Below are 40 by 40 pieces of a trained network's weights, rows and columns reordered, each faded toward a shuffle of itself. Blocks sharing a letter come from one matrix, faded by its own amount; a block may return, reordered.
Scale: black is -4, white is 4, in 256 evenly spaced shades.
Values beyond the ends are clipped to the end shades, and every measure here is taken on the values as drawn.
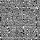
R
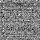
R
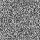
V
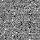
R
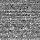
R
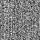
V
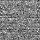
R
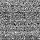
R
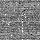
R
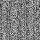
V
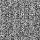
V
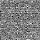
R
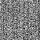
V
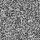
V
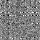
V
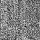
V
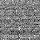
R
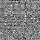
R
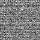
R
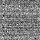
R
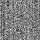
V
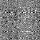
V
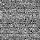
R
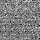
R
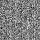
V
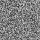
V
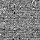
R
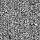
V
